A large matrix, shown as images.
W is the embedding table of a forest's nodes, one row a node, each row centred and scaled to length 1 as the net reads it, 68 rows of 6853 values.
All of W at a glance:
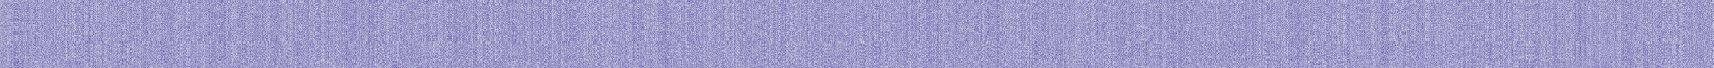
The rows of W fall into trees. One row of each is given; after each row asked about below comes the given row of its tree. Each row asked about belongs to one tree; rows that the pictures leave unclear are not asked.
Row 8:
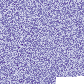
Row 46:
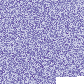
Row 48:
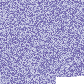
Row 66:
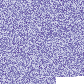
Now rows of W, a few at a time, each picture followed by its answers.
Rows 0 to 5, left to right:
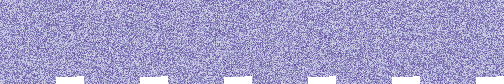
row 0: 66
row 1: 66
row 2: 66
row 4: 46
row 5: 46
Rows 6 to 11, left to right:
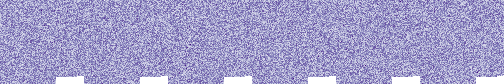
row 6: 8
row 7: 48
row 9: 48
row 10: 66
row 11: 48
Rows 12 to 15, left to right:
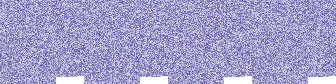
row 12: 48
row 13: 46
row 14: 66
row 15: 48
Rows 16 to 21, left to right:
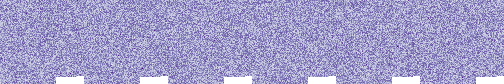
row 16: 66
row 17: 66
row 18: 48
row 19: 8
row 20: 48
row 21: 46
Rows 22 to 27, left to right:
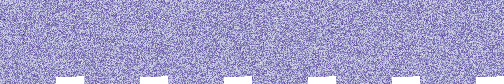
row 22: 66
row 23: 48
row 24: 66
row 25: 8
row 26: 66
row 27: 66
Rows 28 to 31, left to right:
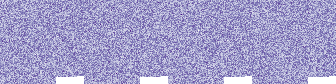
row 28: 66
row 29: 46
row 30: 66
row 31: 48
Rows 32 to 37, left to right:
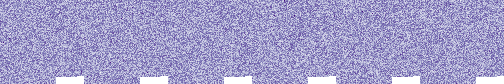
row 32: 48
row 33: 8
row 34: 48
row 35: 66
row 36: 66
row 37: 48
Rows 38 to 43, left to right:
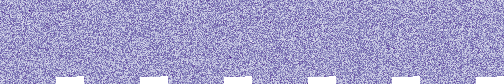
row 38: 66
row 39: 66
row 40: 66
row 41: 46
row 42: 46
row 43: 46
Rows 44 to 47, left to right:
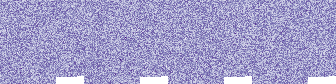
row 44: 48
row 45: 48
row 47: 8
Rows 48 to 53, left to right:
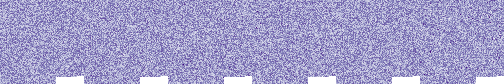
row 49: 48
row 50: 46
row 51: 46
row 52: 48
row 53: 8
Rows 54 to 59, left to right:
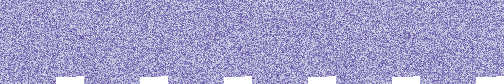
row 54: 46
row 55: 48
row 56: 66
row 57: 66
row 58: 48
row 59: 46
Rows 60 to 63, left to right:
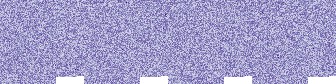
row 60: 46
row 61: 8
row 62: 8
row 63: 48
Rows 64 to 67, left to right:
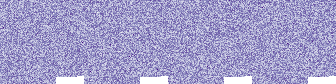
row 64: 48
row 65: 8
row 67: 8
